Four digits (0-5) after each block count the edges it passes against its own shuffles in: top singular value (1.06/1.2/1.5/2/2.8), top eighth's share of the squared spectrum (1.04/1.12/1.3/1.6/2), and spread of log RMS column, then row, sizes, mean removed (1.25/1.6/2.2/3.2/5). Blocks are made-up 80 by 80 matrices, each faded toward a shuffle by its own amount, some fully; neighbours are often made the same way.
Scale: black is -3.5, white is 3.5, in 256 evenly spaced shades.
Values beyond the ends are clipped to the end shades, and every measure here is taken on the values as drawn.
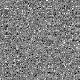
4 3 1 1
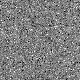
2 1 0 0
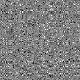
4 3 2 2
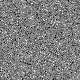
0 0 0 0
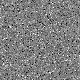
0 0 0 0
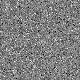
0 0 0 0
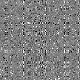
4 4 3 2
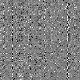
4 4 3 2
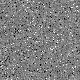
1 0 0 0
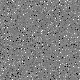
2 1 0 0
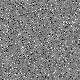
0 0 0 0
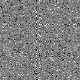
4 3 2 1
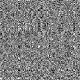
4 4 2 2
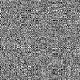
4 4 2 3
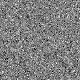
3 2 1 0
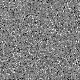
2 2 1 0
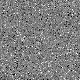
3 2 1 0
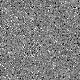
3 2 1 0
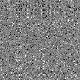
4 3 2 1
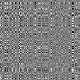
5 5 4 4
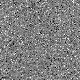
3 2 0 0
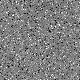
1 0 0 0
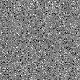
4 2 1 1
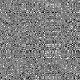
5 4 2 3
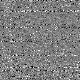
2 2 0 3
